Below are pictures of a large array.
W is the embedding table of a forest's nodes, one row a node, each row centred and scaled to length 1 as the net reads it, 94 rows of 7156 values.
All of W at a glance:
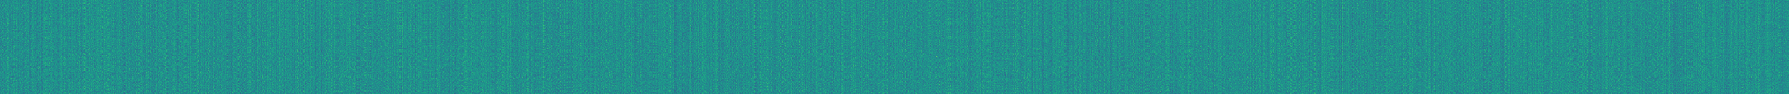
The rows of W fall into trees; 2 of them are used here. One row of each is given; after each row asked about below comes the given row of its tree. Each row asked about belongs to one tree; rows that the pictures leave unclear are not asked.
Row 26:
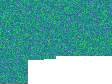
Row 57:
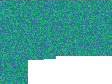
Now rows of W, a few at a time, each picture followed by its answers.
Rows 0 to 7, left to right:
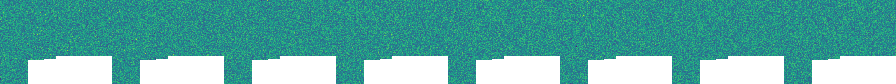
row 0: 57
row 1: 26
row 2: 57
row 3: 57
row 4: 26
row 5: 26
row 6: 26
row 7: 57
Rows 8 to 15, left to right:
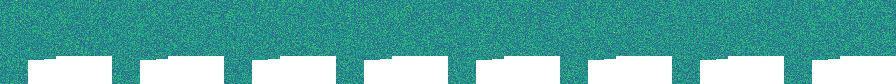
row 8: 57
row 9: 26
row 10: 26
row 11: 57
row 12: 26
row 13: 26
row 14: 57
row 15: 26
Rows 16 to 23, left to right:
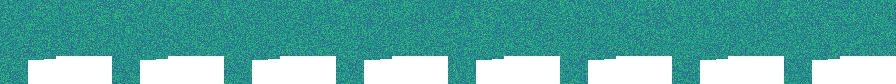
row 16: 26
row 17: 26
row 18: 57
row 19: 57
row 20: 26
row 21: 57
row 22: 57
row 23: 57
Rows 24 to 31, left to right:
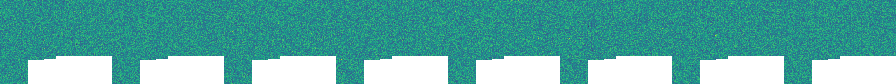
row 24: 57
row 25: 26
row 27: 26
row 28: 26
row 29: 57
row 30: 26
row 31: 26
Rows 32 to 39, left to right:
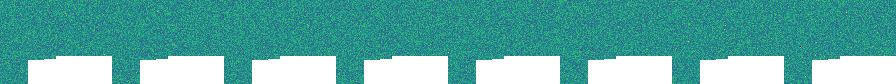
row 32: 57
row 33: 26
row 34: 57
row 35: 26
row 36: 57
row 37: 57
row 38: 57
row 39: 26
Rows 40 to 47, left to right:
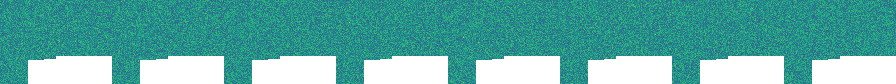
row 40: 26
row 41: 26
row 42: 26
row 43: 57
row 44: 26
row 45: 57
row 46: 57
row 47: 26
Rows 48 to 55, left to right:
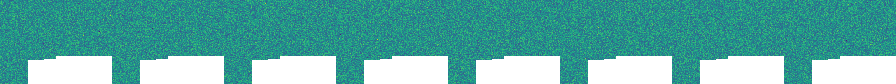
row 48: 57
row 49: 26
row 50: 26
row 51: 26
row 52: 26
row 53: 57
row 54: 57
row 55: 26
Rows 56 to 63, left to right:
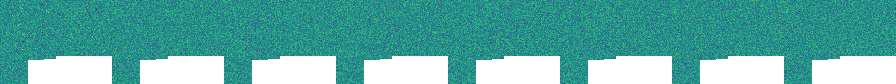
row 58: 57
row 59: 57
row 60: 26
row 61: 26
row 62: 57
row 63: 57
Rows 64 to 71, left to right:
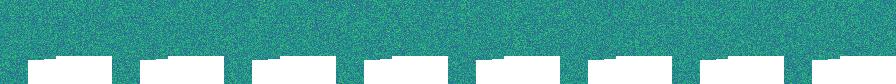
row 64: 57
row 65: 57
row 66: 26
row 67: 26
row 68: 57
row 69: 57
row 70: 57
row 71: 26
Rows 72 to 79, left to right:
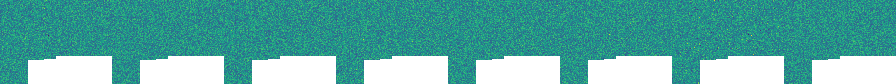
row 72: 26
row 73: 57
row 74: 26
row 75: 26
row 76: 26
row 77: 26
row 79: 57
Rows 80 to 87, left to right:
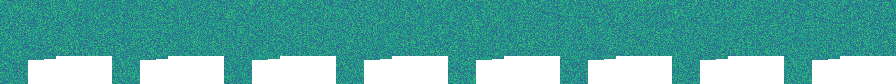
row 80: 57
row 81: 26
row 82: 26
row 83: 57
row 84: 26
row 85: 57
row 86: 57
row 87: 26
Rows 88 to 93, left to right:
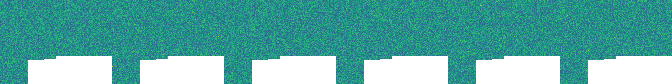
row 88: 57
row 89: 57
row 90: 26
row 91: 26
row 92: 57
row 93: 57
